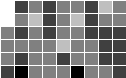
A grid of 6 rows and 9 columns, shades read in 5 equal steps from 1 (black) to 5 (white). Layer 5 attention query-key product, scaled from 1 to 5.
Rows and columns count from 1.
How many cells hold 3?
28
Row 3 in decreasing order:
3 3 3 3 2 2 2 2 2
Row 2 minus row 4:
2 0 1 -1 -1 1 -1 1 1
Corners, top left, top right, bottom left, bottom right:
5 3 2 2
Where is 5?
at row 1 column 1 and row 2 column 1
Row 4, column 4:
3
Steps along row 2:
down up down up up down up same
